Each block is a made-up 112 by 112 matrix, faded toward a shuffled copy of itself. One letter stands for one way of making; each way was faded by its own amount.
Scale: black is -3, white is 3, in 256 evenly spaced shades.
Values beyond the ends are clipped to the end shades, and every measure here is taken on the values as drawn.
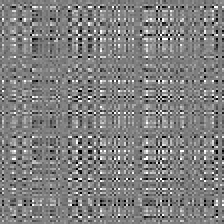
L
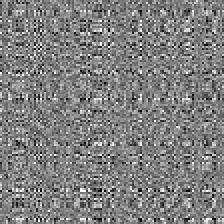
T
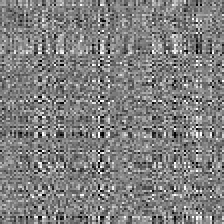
T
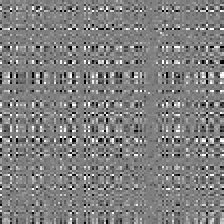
L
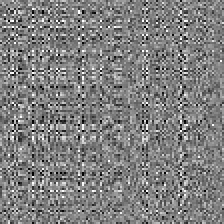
T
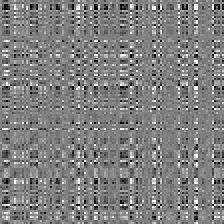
L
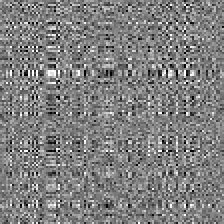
T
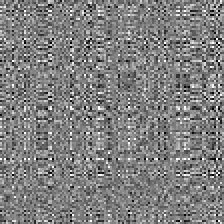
T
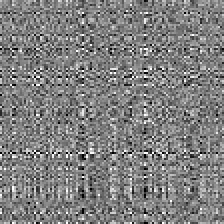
T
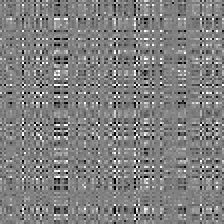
L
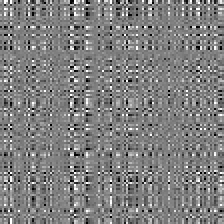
L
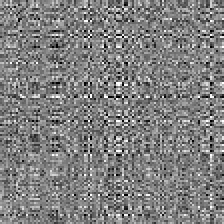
T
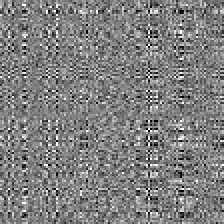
T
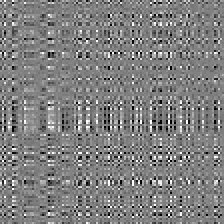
L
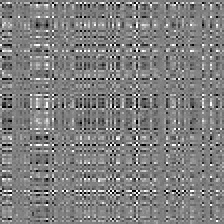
L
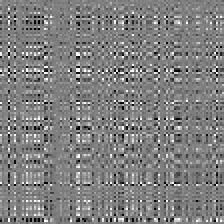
L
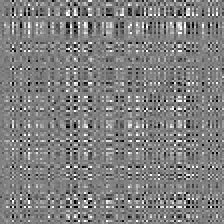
L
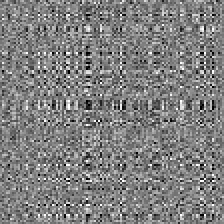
T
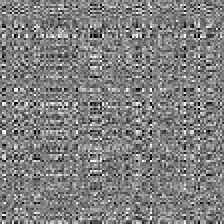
T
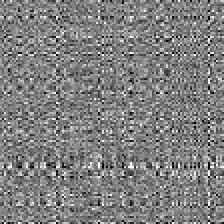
T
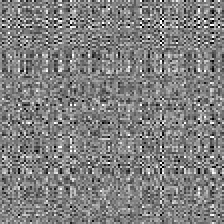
T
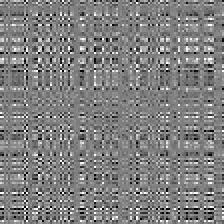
L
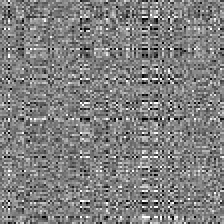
T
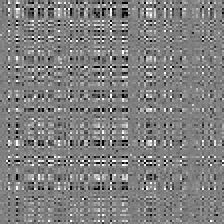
L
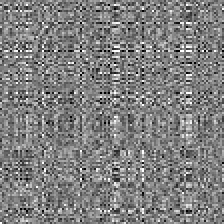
T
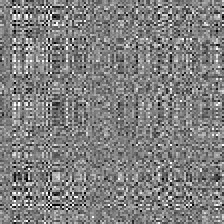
T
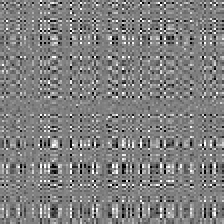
L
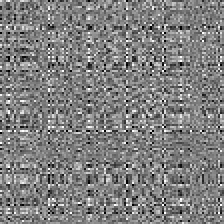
T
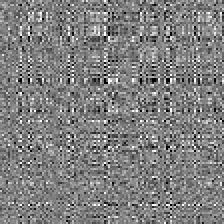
T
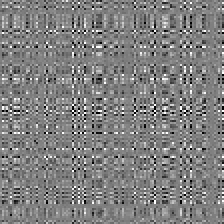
L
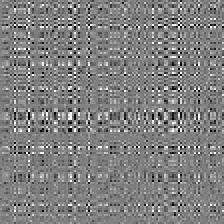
L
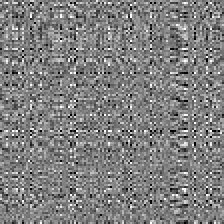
T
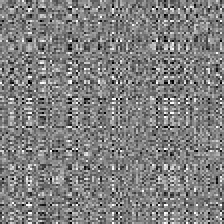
T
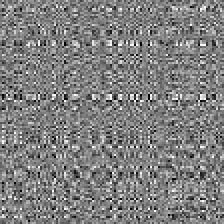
T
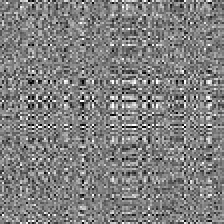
T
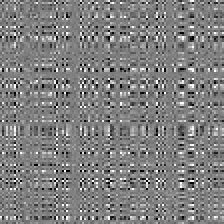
L
